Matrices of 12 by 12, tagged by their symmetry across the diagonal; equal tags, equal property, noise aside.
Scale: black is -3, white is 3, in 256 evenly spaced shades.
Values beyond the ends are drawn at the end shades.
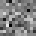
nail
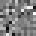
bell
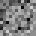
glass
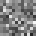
nail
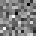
bell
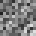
glass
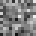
bell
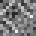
glass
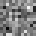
bell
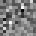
nail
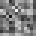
bell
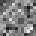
glass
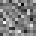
bell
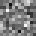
nail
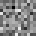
nail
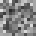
glass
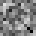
glass
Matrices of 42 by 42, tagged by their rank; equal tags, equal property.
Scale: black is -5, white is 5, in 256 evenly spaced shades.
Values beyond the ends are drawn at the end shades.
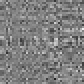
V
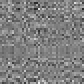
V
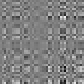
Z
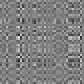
Z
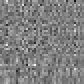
V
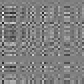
Z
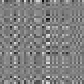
Z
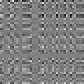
Z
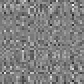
V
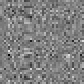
V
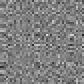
V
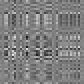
Z
